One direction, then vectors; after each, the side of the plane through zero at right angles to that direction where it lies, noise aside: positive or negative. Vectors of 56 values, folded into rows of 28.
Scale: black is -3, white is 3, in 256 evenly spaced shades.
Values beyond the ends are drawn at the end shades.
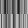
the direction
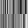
positive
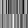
negative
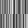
positive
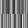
positive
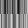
positive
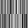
negative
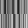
positive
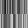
positive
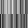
negative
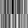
positive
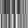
positive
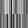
negative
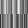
negative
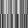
negative
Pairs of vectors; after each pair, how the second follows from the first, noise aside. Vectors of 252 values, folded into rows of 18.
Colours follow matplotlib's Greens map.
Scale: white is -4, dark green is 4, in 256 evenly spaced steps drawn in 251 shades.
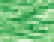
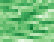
copied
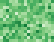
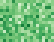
shuffled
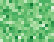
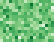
copied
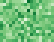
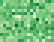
shuffled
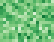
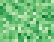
copied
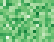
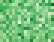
shuffled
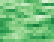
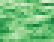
copied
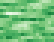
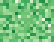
shuffled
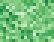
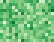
shuffled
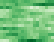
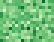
shuffled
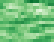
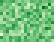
shuffled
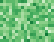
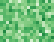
shuffled
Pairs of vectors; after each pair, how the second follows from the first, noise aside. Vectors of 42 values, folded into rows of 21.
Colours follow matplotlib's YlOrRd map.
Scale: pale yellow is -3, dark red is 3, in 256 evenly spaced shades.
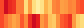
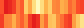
copied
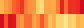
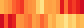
copied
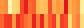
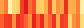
copied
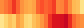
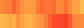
shrunk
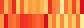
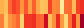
sign-scrambled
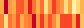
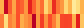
copied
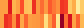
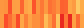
shrunk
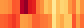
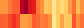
copied
